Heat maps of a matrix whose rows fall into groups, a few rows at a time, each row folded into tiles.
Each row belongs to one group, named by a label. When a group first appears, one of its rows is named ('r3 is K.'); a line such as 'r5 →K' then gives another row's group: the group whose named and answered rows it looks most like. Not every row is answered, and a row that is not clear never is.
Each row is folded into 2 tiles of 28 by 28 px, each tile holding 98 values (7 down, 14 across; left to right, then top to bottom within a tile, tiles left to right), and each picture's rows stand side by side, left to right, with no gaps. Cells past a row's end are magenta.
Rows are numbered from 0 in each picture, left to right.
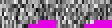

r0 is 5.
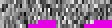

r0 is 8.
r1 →5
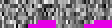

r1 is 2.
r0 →5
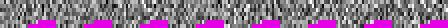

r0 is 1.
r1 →8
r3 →2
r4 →1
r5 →1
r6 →5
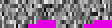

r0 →5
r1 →8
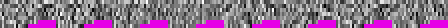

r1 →5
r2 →5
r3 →5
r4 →8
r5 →2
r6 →5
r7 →8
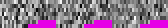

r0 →5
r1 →8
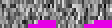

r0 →2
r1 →1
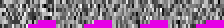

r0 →2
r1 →1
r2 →8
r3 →8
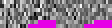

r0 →2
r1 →1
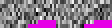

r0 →8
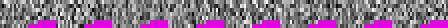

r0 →2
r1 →5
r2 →2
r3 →8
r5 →2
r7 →8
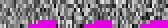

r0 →1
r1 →5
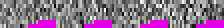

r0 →1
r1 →8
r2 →1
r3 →5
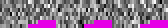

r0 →1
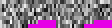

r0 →8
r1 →5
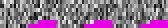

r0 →2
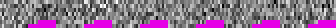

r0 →5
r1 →1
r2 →8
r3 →8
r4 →2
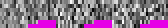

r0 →1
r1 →5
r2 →8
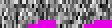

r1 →8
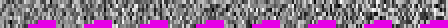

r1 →1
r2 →1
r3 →5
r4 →8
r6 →2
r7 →2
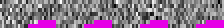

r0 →5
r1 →8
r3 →2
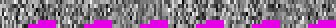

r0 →5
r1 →5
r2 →1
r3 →2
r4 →8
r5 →1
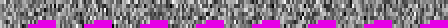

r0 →8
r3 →2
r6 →1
